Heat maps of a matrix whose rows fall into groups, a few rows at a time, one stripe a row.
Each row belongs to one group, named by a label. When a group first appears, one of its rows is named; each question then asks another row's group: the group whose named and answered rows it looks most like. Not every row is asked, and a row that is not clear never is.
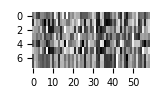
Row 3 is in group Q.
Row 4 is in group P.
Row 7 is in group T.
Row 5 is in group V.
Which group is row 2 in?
V
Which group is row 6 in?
T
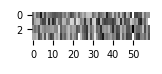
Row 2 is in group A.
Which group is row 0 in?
Q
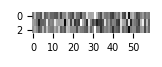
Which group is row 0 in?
Q
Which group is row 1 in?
A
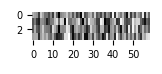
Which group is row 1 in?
P
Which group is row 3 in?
V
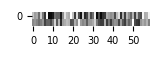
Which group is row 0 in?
V
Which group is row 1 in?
Q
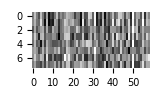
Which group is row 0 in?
V
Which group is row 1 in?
V
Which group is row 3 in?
V
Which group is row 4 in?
Q
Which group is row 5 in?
A
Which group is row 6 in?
V
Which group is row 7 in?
Q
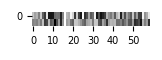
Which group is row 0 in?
V
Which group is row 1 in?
Q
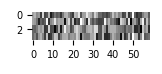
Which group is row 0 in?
Q
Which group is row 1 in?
A
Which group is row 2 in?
Q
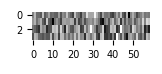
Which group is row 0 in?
Q
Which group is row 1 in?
V
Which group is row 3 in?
T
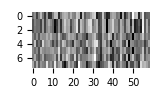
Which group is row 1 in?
Q
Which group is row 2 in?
Q
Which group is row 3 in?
A
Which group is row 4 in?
Q
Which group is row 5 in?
A
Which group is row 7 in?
A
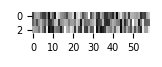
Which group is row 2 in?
V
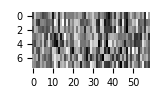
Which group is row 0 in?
T
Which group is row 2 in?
T
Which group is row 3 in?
Q
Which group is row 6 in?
A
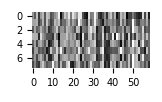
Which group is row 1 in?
A
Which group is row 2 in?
P
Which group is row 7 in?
P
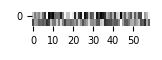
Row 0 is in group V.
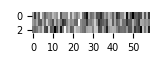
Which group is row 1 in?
A
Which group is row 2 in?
Q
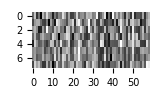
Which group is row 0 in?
Q
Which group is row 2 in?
A
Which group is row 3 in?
P
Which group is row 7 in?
T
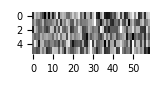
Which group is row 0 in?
T
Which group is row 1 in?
Q
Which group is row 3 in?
A
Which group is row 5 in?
P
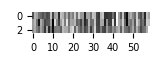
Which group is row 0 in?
T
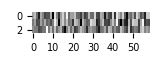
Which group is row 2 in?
A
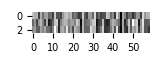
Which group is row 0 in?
V
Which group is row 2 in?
P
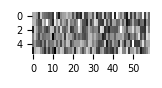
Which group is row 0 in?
V
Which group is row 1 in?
A
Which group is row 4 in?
Q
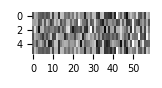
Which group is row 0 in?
T
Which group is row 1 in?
A
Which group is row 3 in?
T
